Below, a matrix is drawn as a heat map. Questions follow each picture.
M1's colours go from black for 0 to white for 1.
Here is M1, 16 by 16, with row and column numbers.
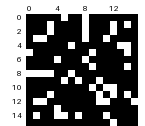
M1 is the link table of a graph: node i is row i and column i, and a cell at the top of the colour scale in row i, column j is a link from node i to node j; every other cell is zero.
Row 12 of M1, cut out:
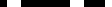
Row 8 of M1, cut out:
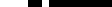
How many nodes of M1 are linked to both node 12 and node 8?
2
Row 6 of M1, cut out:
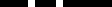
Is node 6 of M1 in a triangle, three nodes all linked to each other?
no
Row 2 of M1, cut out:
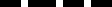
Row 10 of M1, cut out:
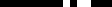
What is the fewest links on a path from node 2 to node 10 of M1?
2
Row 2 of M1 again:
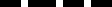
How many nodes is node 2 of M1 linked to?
3
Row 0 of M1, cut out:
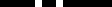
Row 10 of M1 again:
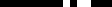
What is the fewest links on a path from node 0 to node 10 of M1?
3
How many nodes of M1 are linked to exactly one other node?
2
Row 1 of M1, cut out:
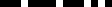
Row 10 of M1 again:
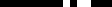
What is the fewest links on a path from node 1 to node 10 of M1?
2
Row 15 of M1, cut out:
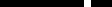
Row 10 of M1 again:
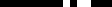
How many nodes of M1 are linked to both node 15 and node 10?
1
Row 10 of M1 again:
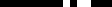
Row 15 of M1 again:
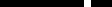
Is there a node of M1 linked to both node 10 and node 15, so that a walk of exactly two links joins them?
yes
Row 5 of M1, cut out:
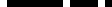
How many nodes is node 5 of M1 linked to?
3
